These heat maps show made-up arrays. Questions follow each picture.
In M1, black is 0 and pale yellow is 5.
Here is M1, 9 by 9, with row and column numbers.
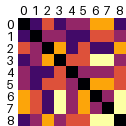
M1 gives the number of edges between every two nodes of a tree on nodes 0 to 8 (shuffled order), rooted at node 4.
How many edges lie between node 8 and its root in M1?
3
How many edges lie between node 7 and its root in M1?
2
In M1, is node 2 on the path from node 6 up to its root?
yes
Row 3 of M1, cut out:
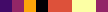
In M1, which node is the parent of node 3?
0
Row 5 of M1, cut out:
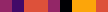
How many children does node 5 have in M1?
0
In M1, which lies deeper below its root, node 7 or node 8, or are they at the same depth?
node 8
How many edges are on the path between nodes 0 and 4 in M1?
2
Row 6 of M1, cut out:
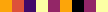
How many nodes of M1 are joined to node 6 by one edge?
1
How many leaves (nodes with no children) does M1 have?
5
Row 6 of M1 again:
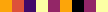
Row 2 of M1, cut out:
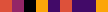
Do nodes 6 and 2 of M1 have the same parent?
no
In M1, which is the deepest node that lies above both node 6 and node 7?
2
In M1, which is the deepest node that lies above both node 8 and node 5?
1
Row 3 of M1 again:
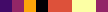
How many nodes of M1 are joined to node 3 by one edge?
1
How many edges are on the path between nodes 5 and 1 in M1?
1
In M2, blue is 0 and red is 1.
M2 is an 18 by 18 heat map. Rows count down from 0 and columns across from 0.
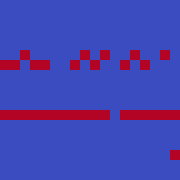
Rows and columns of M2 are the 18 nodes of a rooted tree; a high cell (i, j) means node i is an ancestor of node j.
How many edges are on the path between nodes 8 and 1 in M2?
4
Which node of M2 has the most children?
6
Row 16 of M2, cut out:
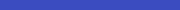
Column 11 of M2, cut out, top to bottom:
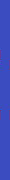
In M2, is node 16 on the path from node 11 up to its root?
no
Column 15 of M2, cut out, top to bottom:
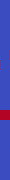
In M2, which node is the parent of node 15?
11
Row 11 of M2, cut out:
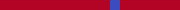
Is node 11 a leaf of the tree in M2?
no
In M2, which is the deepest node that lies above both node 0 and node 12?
6
